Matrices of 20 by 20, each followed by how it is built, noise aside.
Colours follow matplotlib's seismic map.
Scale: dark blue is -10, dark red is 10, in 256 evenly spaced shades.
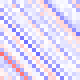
Toeplitz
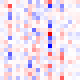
uneven columns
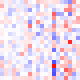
uneven columns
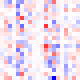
uneven columns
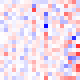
uneven columns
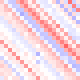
Toeplitz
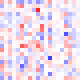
uneven columns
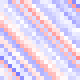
Toeplitz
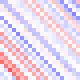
Toeplitz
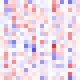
uneven columns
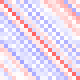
Toeplitz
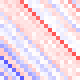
Toeplitz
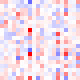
uneven columns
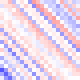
Toeplitz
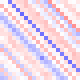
Toeplitz
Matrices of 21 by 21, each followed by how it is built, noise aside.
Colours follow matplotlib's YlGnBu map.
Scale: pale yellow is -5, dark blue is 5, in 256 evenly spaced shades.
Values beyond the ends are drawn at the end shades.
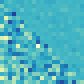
lower triangular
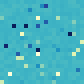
sparse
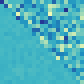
upper triangular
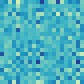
low rank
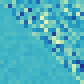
upper triangular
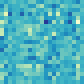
low rank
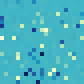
sparse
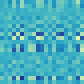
low rank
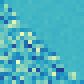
lower triangular
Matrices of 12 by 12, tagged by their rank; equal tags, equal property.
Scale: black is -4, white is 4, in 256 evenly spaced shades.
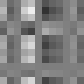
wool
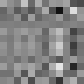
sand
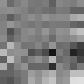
sand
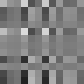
wool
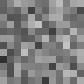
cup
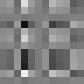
wool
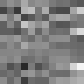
sand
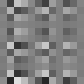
wool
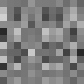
sand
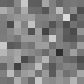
cup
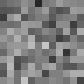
cup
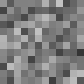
cup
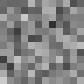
cup
